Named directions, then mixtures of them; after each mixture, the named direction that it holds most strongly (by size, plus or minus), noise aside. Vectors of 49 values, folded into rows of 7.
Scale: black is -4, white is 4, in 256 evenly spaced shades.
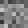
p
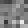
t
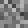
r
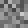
r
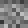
p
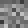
p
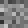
p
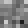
t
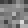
t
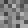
r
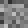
p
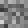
p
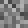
r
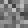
r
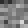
t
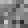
t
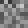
r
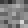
t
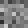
p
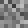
r
